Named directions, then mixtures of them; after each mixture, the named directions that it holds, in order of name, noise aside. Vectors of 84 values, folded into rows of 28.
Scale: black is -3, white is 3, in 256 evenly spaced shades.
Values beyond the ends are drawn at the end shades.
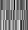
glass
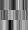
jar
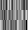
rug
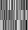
glass, rug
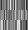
glass, rug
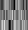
glass, jar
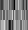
glass, jar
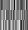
glass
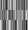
jar, rug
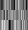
glass, jar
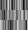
jar, rug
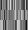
glass, rug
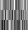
glass, jar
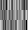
rug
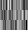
rug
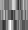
jar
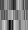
jar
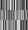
glass, rug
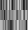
jar, rug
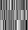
glass, rug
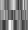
jar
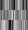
glass, jar
